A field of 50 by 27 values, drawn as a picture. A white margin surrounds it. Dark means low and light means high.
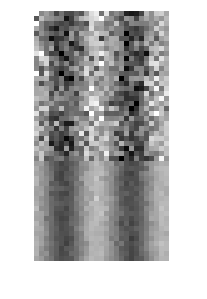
Slope: none. Stripes: upright, repeating 2 times. Average level on the scale: 50%. Seam: horizontal, 60% of the way down, the bottom part calmer. Histogram: bell-shaped.
